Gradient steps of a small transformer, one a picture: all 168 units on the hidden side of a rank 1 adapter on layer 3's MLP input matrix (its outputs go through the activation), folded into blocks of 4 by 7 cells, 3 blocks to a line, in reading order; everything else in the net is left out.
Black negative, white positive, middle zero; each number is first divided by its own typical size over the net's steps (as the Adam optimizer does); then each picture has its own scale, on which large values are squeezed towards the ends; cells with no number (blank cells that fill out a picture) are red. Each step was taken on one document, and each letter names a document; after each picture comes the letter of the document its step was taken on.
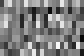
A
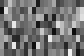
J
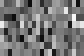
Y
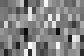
A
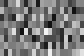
Y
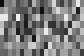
Y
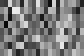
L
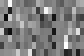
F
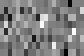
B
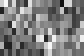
Y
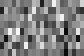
J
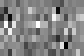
B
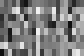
L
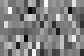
A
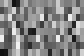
L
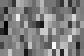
B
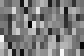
L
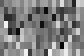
F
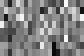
Y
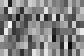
Y
